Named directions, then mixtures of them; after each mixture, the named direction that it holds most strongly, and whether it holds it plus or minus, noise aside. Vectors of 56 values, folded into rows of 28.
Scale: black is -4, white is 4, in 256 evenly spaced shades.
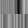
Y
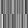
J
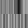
Y, plus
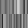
Y, minus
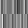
J, plus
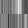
Y, minus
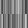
J, plus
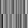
J, minus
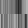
Y, plus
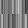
J, plus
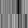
Y, plus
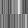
Y, minus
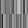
J, minus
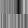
Y, plus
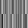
J, minus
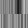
Y, plus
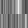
Y, minus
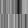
Y, plus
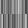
J, plus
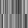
J, minus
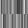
Y, plus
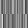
J, plus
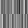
J, plus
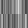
J, plus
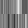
Y, minus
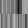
Y, plus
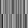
J, minus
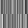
J, plus
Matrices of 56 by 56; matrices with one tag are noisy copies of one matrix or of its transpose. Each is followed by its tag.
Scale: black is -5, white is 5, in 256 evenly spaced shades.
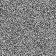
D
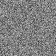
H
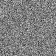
H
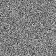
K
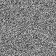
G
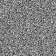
H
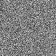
D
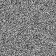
G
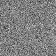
K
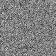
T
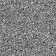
G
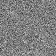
K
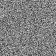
H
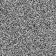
D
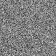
G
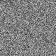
D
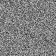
D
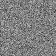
T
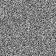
H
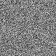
G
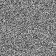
G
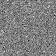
T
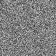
D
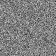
D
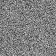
K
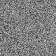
K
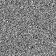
G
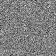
T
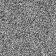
G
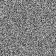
H
